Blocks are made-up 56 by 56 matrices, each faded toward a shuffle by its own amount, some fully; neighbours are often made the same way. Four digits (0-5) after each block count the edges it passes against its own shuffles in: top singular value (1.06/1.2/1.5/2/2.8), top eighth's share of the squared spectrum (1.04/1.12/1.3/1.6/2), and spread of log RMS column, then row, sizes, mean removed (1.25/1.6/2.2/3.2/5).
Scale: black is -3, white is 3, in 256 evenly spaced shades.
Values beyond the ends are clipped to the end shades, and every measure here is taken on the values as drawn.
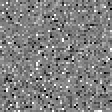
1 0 0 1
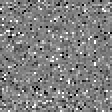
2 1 0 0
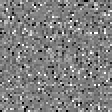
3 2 0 0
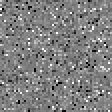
2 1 0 0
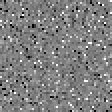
1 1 0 0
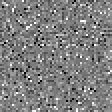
2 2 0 0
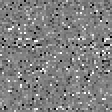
2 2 0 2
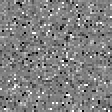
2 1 0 0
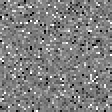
0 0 0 0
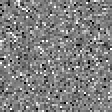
1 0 0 0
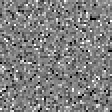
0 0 0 0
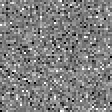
1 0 0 0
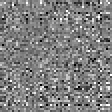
4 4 3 3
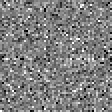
3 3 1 1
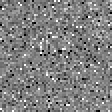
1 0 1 0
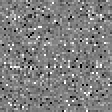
2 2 0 1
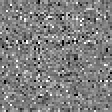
3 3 1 2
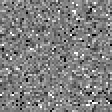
3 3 0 1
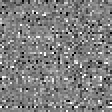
3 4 1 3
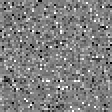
2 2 0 1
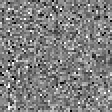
1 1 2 0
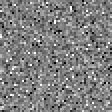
0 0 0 0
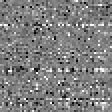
3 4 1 2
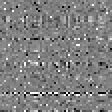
4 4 1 3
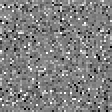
1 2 0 0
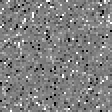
0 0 0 0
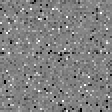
2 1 0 0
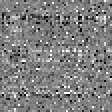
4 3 1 2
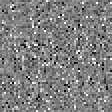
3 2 1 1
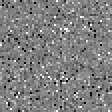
0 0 0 0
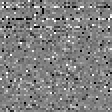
3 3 0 2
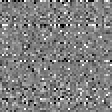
4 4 2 3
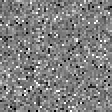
0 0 0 0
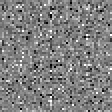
3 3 1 1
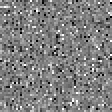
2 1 1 0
